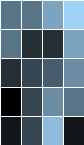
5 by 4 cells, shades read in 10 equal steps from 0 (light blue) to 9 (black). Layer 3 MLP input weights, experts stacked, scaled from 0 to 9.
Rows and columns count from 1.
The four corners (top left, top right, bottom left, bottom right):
4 0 8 8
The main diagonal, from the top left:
4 7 5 4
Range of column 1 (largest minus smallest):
5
